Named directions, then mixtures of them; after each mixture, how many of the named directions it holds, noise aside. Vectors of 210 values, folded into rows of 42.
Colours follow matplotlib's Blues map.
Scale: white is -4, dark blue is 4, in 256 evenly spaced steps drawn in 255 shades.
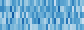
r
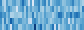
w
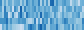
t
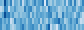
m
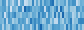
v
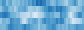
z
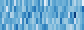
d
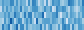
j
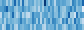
two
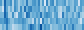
two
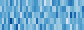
three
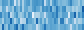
three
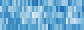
three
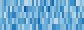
one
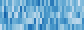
two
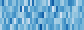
three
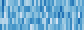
three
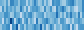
two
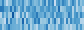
one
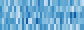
three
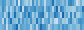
three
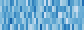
one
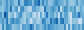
three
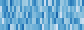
three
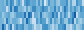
three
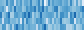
one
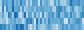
two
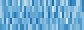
three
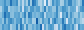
two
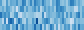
three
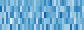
two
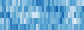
three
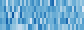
two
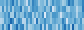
one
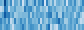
one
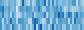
three
